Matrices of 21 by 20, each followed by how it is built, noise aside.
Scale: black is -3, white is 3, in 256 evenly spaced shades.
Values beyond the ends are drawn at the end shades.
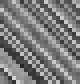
Toeplitz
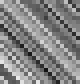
Toeplitz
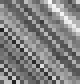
Toeplitz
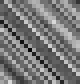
Toeplitz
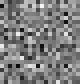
low rank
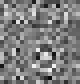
low rank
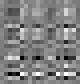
low rank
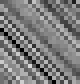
Toeplitz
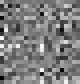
low rank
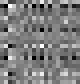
low rank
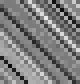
Toeplitz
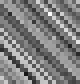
Toeplitz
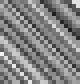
Toeplitz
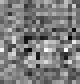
low rank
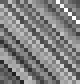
Toeplitz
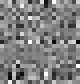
low rank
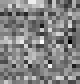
low rank
